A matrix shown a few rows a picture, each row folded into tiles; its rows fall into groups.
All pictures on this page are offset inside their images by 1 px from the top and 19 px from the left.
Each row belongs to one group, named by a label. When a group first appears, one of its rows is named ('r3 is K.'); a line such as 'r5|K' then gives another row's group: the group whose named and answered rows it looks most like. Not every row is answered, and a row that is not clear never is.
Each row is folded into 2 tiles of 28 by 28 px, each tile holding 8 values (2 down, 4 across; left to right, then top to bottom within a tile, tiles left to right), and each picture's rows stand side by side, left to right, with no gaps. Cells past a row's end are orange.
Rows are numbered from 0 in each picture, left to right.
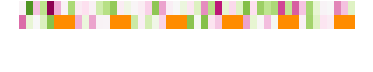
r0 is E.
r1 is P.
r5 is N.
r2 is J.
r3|J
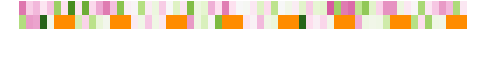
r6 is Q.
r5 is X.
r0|J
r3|Q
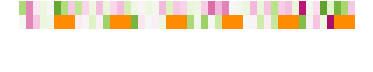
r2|X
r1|Q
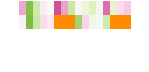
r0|N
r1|X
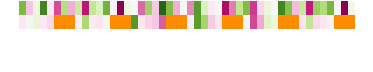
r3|N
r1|P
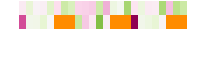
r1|J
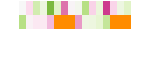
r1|E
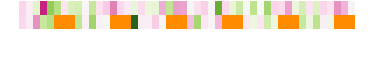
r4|E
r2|X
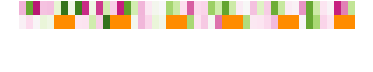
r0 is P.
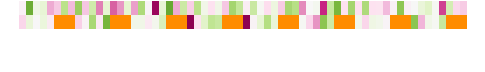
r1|Q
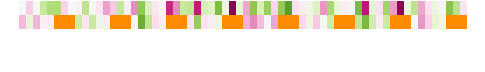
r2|N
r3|P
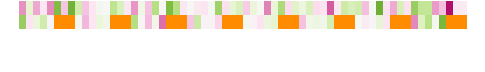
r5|E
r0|J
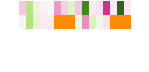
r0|N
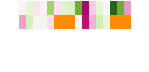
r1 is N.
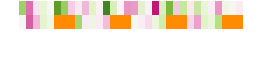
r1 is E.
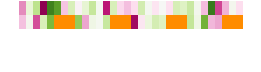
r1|X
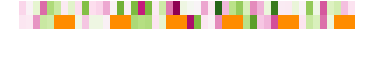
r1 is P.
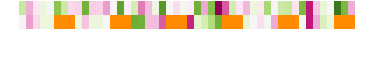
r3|E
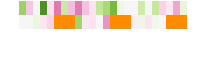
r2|E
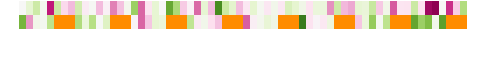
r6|Q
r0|X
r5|X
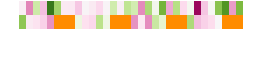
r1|J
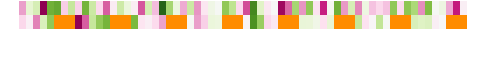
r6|J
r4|N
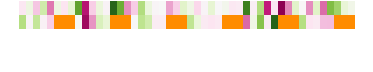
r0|J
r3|X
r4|Q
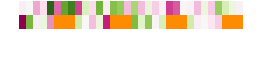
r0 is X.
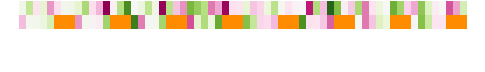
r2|X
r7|N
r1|E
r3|Q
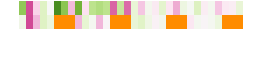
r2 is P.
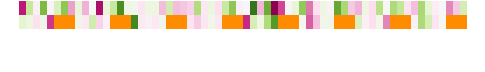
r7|N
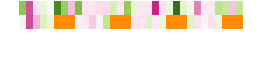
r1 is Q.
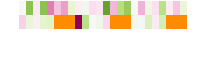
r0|E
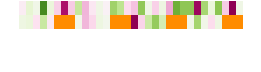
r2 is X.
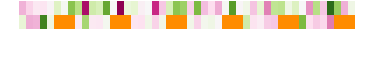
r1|P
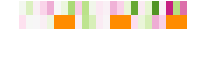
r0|E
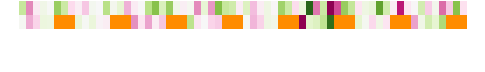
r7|E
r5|E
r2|P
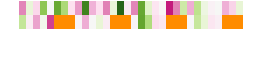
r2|N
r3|N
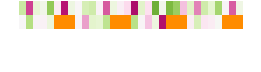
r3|P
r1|X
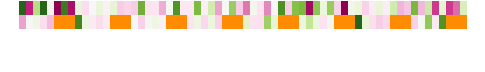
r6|X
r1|X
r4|J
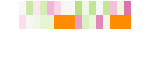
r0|E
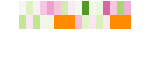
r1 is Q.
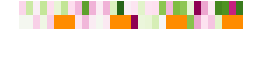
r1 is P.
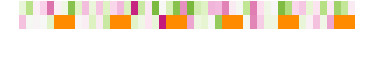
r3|Q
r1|Q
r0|E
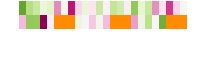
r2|Q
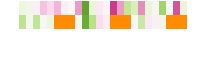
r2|P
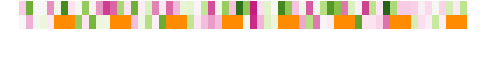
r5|P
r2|Q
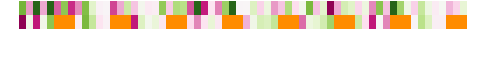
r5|E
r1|N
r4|E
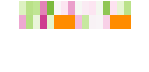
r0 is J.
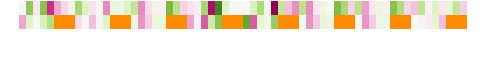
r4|X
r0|E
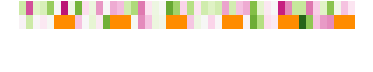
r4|N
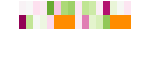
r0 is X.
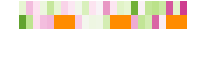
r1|E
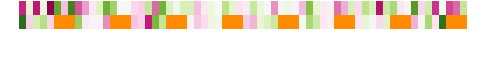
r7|Q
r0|J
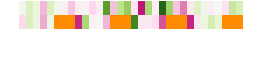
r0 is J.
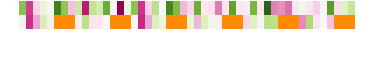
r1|P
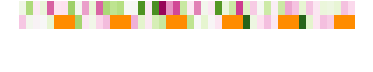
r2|E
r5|X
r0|E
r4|X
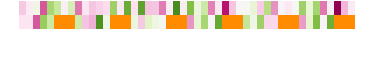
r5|Q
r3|Q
